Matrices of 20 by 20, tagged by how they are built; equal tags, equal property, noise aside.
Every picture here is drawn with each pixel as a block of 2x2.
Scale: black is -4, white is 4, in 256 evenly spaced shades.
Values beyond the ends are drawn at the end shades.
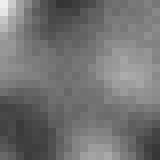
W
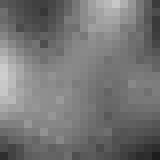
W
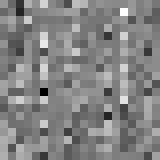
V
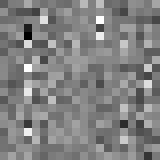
V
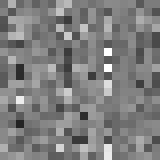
V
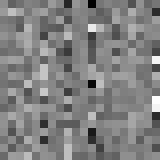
V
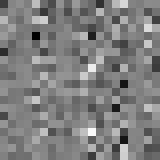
V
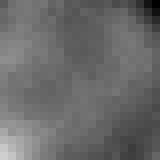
W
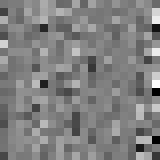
V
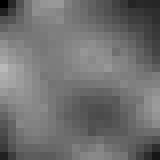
W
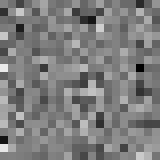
V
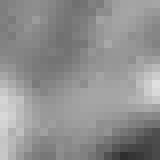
W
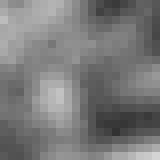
W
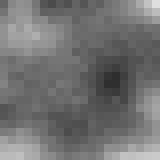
W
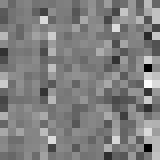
V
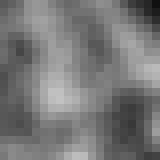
W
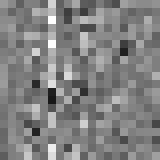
V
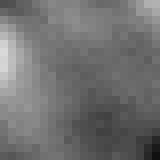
W
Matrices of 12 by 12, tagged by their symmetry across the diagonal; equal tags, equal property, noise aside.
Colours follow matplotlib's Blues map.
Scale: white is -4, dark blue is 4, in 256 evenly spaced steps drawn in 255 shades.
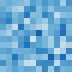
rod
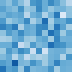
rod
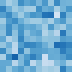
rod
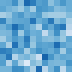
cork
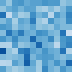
cork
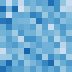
rod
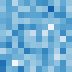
cork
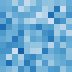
rod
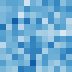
rod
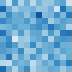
rod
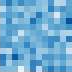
rod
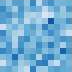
cork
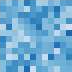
rod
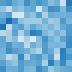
cork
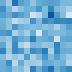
cork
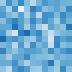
cork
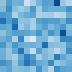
cork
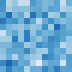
cork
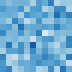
rod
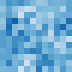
rod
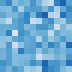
cork
